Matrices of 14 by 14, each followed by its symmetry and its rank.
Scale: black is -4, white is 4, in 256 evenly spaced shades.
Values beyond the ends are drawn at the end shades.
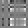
neither, rank one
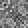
symmetric, full rank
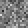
neither, full rank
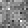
symmetric, rank three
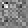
symmetric, rank three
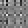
neither, rank two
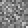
symmetric, full rank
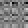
neither, rank two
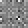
symmetric, rank three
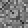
symmetric, full rank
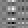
neither, rank one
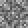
symmetric, full rank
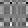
neither, rank one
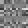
neither, rank two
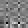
neither, rank two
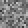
neither, full rank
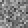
neither, full rank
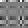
neither, rank one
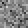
symmetric, full rank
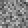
neither, full rank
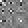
symmetric, rank three
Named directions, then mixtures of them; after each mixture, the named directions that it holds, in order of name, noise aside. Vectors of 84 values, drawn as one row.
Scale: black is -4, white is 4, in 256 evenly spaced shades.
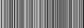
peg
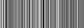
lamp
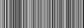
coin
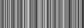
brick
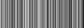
brick, lamp, peg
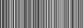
peg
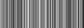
brick, coin, lamp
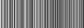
peg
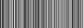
peg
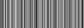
brick, coin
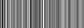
brick, lamp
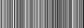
peg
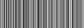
brick, coin, peg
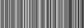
brick, lamp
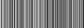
peg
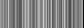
brick, coin, peg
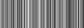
brick, coin, lamp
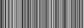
coin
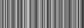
brick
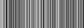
coin, lamp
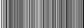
coin, lamp, peg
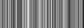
brick, coin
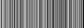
peg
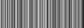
brick, peg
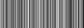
brick, coin, lamp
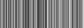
brick, peg
